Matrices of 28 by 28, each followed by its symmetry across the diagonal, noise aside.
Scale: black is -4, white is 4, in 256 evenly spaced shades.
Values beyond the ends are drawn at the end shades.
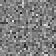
antisymmetric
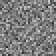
symmetric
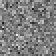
neither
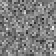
neither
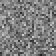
neither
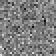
neither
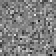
symmetric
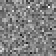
neither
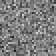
neither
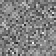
symmetric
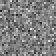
antisymmetric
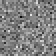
neither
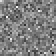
symmetric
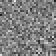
antisymmetric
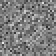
symmetric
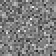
symmetric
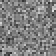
antisymmetric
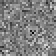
symmetric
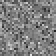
antisymmetric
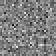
antisymmetric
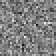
antisymmetric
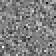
antisymmetric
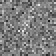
neither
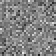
symmetric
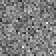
symmetric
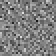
antisymmetric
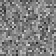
neither
